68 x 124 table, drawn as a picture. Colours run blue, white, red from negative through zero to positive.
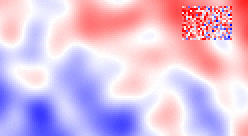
Histogram: bell-shaped. Ninth with the lowest average: bottom left. Slope: up to the top right. Roughest part: top right. Odd patch: rougher, in the top right. Ninth with the highest average: top right.
